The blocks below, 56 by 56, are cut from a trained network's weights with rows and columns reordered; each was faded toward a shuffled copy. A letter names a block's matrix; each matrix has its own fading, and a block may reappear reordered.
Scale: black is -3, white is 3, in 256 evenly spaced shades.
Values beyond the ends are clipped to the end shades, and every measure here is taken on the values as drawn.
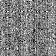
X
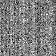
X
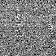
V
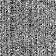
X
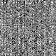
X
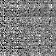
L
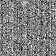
X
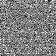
V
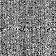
X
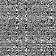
L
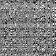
L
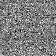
V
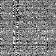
L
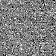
V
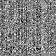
X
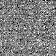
V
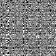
L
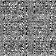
L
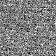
V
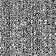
X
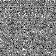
V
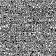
V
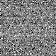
V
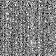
X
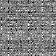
L
